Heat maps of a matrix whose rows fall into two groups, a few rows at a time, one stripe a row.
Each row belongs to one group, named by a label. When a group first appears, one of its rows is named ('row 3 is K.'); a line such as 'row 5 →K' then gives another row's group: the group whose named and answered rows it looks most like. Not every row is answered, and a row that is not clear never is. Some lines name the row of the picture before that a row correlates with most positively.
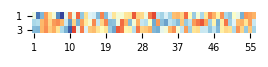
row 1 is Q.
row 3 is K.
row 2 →K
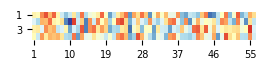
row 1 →K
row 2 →K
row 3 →K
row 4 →K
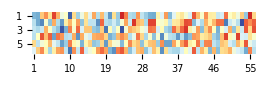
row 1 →K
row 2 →Q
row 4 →K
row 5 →Q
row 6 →K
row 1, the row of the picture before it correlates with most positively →3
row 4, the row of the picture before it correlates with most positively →4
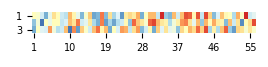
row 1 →Q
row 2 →Q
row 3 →K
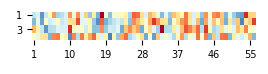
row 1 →Q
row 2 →Q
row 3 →Q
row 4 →K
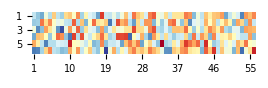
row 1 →Q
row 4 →K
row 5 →Q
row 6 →Q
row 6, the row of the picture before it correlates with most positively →2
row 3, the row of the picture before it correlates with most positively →1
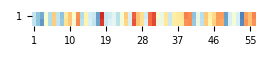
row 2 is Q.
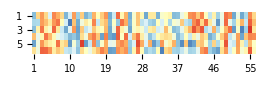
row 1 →K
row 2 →K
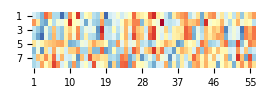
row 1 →Q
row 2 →Q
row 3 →Q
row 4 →Q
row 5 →K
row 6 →Q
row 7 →K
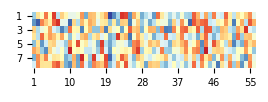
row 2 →K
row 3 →Q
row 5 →Q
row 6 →Q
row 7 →K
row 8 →K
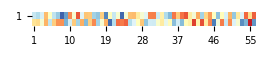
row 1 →Q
